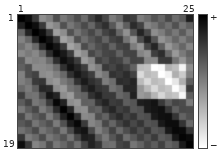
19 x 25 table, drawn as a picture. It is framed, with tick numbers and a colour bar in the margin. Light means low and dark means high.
Streaks slant down to the right. An odd patch, lower than its surroundings, sits in the middle right. The ninth with the lowest average is the middle right.
